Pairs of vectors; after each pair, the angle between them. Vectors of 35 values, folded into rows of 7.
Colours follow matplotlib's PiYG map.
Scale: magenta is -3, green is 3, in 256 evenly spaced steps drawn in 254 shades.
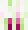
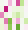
partly opposed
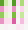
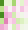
partly aligned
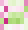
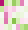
partly aligned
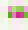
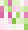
partly opposed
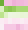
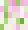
orthogonal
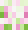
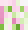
partly opposed
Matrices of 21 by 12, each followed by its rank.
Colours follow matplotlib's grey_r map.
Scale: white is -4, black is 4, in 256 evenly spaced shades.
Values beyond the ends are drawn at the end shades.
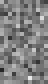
full rank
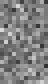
full rank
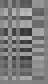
one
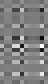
one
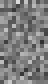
full rank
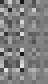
two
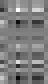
one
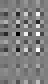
one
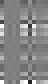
one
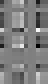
one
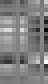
one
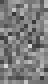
full rank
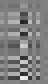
one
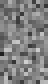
full rank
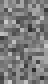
full rank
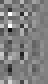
two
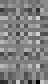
two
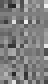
two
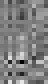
two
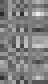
two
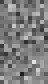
full rank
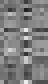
two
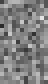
full rank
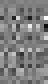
two
